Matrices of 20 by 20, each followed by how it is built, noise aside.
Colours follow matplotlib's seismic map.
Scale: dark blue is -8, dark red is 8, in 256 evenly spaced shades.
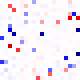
sparse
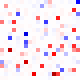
sparse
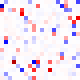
sparse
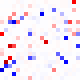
sparse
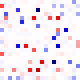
sparse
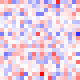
low rank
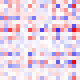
low rank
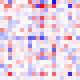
low rank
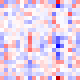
low rank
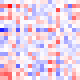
low rank
